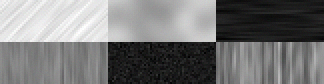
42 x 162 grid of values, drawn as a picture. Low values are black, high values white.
It is made of 2 by 3 panels. Panel 1,1: very high, slanting up to the right, faint in contrast. Panel 1,2: high, smooth. Panel 1,3: very low, streaked across, faint in contrast. Panel 2,1: middling, streaked downward, faint in contrast. Panel 2,2: very low, fine-grained, faint in contrast. Panel 2,3: middling, streaked downward.
